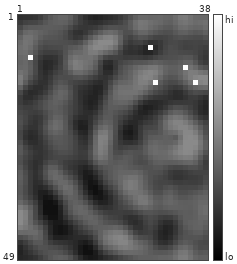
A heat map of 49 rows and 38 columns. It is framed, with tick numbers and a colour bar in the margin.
Rings spread out from the middle right. There are five isolated cells, each far higher than the cells round it. Overall the values sit about 30% of the way up the scale. Values change most from cell to cell in the top right. The texture is blotchy.
